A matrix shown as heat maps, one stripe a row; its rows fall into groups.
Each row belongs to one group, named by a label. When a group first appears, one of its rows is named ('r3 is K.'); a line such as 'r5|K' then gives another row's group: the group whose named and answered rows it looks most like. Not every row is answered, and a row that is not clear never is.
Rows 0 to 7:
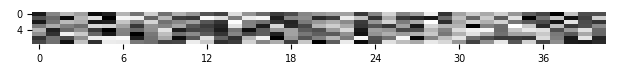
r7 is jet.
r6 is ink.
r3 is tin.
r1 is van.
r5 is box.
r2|box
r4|box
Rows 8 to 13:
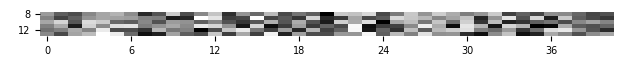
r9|jet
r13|ink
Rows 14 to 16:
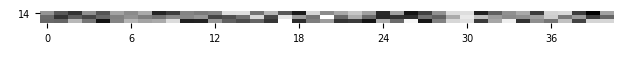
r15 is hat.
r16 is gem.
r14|van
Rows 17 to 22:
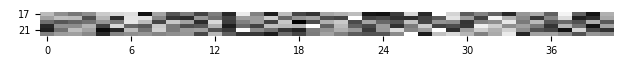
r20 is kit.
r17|tin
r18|van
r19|gem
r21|box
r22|gem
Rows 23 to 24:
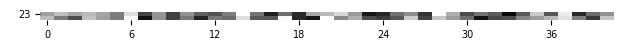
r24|tin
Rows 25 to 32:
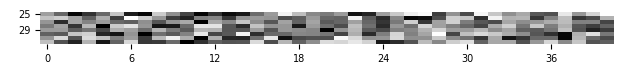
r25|kit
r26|van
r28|jet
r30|box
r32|hat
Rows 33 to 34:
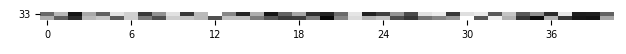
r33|jet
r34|van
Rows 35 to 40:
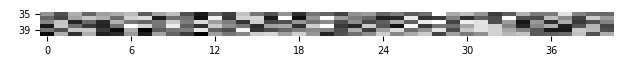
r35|tin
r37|jet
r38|gem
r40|kit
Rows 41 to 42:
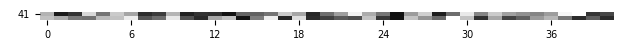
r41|hat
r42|ink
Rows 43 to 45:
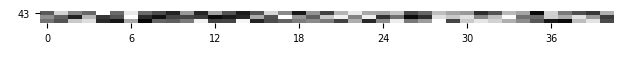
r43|van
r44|hat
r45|box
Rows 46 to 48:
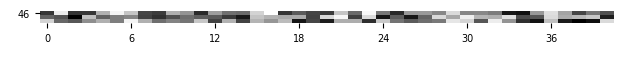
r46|ink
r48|van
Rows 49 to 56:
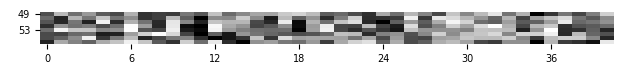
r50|tin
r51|tin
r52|gem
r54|box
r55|hat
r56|van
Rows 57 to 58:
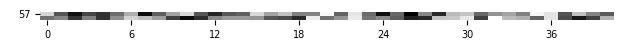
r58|van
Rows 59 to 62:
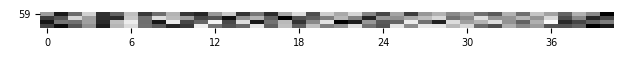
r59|hat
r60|box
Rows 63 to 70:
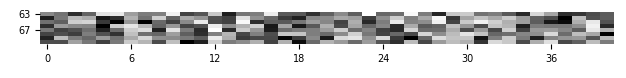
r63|ink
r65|box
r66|gem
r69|van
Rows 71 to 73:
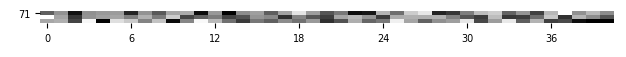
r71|kit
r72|ink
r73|jet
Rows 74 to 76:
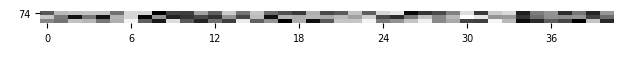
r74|van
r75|hat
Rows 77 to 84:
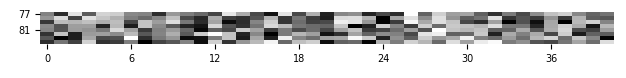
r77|tin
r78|ink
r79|ink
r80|kit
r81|tin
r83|hat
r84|kit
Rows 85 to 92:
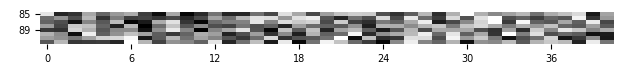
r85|hat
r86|kit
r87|kit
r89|tin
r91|ink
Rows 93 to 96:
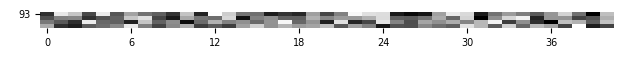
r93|van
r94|van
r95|kit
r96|hat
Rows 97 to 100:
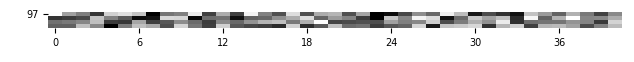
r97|tin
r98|kit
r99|kit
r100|gem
